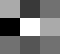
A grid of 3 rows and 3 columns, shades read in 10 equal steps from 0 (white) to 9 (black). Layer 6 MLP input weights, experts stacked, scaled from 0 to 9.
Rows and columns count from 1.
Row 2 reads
9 0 3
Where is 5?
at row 1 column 3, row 3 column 1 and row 3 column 3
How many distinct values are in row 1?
3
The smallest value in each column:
3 0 3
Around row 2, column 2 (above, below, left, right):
7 6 9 3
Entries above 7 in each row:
0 1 0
